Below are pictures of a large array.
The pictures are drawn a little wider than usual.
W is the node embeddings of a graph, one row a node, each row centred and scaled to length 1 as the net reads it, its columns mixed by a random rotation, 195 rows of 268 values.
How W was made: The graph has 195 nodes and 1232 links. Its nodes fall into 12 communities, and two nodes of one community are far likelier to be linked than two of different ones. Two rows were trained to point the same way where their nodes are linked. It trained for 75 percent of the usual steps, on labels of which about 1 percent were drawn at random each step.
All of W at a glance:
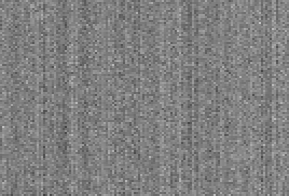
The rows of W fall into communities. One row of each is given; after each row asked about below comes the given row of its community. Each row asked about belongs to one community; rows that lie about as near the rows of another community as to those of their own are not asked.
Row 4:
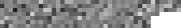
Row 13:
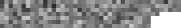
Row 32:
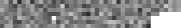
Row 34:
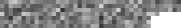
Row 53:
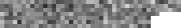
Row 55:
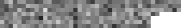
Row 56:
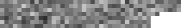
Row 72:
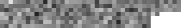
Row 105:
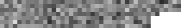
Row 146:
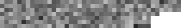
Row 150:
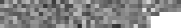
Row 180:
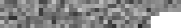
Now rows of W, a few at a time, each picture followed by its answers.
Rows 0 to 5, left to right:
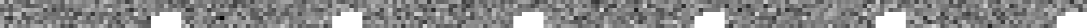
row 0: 72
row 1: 150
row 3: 13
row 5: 146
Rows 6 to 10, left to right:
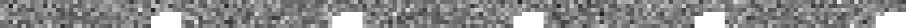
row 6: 53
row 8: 180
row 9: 32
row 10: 72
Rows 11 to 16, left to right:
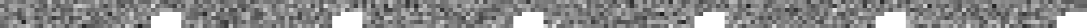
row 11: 146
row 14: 105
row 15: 180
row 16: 150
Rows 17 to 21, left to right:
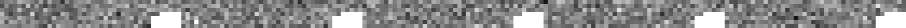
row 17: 180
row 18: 55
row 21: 53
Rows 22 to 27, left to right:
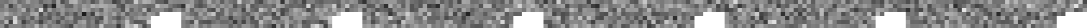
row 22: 150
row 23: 4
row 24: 13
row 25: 146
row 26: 72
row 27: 13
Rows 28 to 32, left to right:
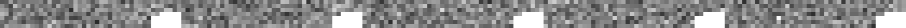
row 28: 53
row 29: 56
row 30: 32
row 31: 105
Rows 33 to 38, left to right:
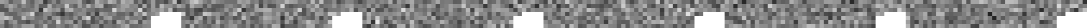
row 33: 146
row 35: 55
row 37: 53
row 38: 56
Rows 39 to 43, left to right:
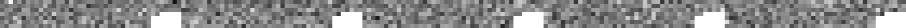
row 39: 72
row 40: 105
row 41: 180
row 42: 32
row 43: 56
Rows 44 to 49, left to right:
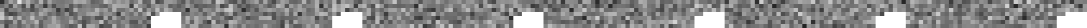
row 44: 34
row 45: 4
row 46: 53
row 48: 32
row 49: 180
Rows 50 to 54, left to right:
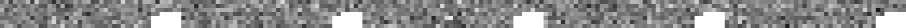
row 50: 32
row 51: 32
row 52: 146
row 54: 53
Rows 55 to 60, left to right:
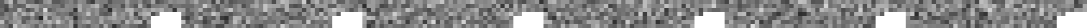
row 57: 34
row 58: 13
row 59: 180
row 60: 180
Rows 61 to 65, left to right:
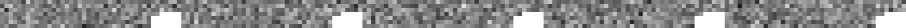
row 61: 146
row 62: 55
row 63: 13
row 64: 32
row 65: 32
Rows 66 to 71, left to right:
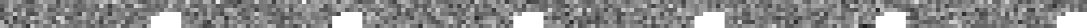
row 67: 32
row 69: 180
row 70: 53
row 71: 34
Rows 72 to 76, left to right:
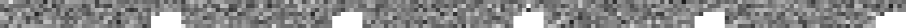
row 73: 105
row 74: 4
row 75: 180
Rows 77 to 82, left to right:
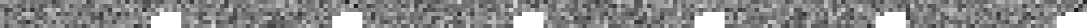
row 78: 146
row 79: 53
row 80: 13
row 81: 55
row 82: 56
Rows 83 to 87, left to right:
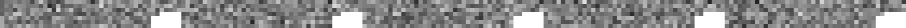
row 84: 53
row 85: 56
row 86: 146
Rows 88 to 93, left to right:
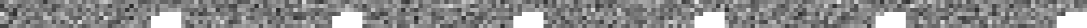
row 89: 146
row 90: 180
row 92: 72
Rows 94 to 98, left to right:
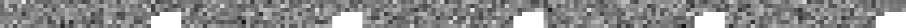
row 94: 105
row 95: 4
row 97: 34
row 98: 180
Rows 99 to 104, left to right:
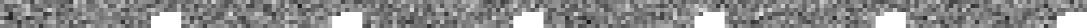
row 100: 4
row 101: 56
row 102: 56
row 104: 13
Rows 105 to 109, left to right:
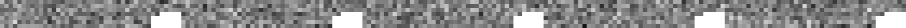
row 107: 180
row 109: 55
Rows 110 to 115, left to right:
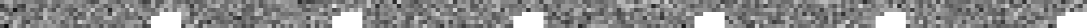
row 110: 55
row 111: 53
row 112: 32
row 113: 180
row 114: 146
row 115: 32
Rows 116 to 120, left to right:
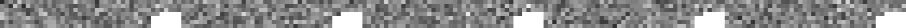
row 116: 13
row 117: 180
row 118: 4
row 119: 4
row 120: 180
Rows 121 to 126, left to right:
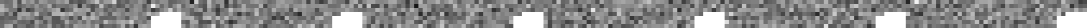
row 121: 53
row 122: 146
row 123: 150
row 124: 56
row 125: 150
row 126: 34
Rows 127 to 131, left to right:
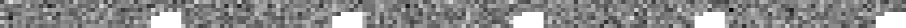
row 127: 34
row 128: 56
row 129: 150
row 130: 4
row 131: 34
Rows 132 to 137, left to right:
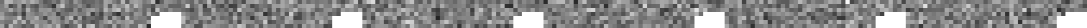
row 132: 105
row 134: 55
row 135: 34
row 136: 56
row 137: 105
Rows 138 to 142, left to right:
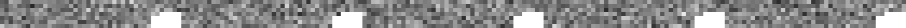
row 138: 72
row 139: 105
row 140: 34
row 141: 4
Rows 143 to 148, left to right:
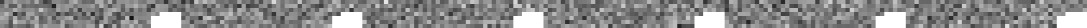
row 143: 150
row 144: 13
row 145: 53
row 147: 32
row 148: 150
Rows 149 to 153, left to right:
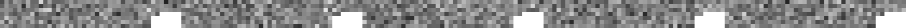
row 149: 146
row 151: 32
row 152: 53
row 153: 180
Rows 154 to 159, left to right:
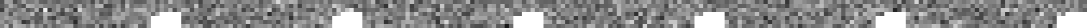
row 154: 55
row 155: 53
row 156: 55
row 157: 150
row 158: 56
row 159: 72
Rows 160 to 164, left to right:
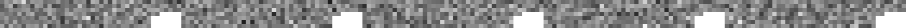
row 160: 4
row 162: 4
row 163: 150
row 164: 146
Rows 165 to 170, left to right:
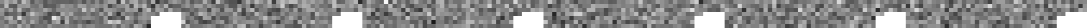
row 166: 32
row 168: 32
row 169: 53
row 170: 180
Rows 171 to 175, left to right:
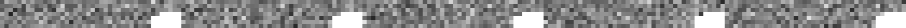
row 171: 105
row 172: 55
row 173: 150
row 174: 56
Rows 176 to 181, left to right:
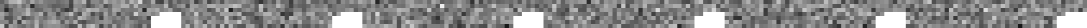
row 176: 34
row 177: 55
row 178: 55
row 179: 146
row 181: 55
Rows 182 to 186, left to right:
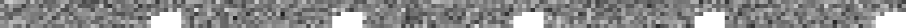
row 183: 34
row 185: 55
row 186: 34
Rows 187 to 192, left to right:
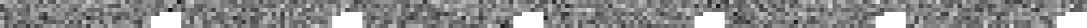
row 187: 56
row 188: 4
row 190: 146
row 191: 32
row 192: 4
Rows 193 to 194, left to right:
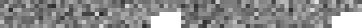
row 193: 150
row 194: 32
